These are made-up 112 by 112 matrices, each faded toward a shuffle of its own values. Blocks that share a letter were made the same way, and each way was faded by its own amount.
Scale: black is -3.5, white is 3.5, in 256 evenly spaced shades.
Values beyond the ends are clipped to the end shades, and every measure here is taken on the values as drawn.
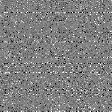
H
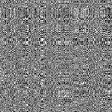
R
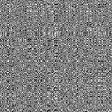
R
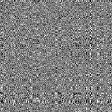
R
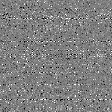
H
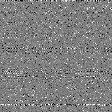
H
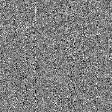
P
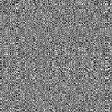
R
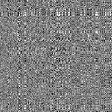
R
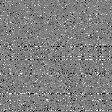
H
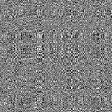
R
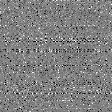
H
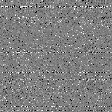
H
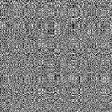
R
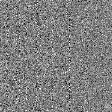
P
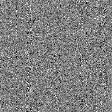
P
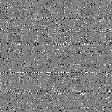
H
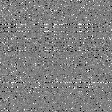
H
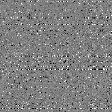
H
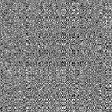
R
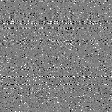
H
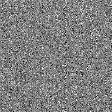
P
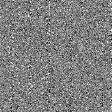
P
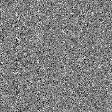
P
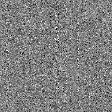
P
